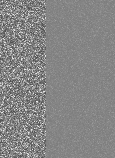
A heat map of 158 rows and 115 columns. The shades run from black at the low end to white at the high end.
Grain: fine. Seam: vertical, 40% of the way across, the right part calmer. Mirror symmetry: none. Stripes: none. Slope: none. Histogram: skewed, a long tail of high values.
